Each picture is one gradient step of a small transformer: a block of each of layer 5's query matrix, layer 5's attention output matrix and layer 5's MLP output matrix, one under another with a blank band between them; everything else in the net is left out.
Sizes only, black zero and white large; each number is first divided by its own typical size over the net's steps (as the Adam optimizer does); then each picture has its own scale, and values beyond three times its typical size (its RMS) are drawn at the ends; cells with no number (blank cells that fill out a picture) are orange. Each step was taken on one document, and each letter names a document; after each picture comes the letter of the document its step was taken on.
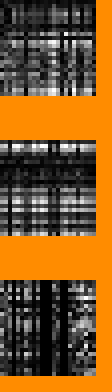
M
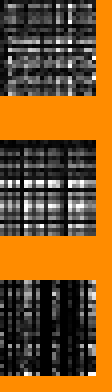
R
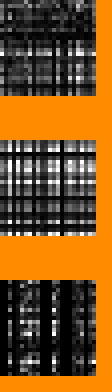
R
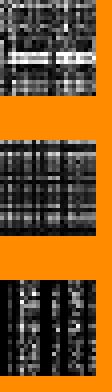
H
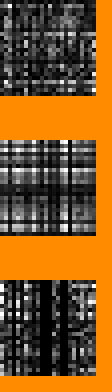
M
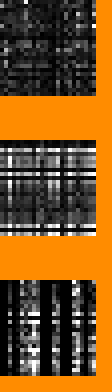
H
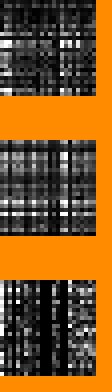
M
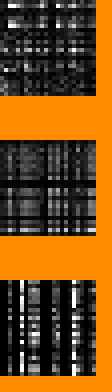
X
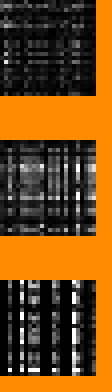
X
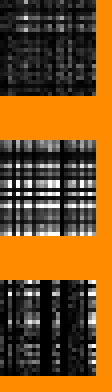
R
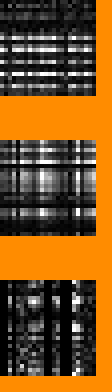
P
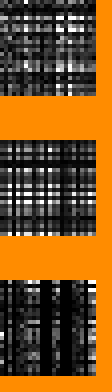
R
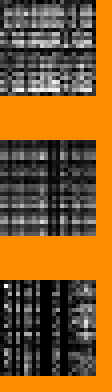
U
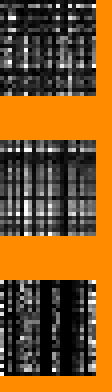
R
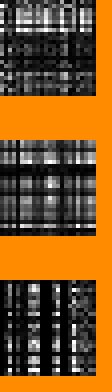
P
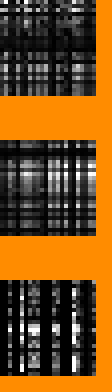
X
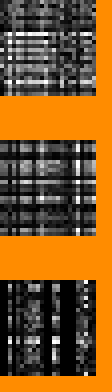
P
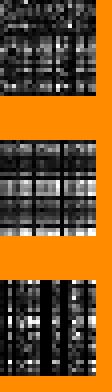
R
